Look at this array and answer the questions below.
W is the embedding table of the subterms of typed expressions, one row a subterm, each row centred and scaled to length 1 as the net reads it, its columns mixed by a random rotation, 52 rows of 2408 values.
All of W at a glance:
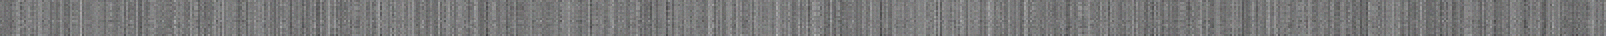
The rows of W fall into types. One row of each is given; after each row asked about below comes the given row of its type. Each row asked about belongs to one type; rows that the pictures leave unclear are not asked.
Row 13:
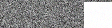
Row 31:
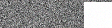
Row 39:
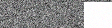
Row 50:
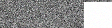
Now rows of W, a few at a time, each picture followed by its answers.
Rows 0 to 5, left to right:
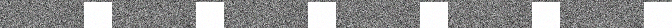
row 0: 31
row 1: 39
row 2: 31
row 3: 13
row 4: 13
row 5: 50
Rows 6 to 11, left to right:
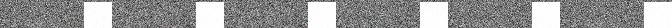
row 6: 50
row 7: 39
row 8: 39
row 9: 13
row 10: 13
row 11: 50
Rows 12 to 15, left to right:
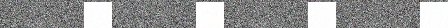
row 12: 50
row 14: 50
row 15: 50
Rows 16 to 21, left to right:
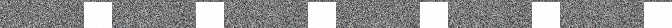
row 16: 31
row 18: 13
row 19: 50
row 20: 13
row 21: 13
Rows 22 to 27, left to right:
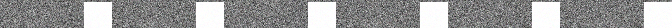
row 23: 50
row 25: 50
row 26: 39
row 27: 50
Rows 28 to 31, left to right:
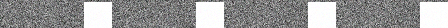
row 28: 13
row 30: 31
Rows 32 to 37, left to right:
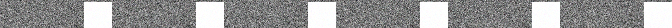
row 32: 31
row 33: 39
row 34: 13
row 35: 31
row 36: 50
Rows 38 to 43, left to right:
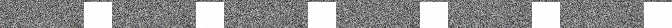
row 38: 50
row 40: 39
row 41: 31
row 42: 13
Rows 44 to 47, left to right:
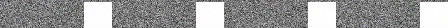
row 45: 13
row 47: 13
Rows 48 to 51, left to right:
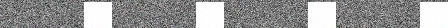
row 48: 39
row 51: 13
